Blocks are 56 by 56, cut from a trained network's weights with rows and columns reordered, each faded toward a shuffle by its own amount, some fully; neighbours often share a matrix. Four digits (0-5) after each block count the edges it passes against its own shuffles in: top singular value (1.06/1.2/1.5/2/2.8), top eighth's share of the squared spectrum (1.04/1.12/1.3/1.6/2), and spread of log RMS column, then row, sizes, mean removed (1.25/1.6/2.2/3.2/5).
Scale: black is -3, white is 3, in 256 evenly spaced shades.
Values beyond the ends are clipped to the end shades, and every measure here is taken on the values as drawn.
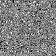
1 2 0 2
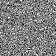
0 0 0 0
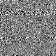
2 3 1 3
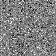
0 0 0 0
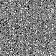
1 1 0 0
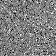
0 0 0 0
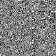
3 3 2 1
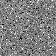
0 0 0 0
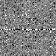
3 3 2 1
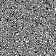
2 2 1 1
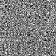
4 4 2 1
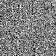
2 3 1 0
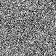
0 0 0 0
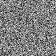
0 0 0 0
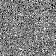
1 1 0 0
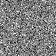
1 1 0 0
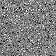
0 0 0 0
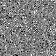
1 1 0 0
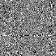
2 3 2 1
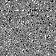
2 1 0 0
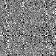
3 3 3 1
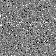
1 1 0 1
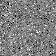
1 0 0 0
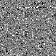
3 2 1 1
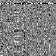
3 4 3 1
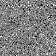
2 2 1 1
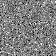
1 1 0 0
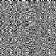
4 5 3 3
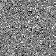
2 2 1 0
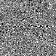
2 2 1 0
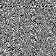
3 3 2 1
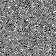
0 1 0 0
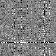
3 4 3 2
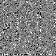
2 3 2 1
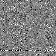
3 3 2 1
